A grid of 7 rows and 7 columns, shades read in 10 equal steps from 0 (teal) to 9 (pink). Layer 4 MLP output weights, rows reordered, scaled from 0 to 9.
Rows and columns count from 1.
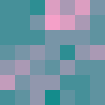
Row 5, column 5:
5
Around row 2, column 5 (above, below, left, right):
6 4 9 6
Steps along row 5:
up down down up down same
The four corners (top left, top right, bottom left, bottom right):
2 4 2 3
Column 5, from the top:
6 8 4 1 5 2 3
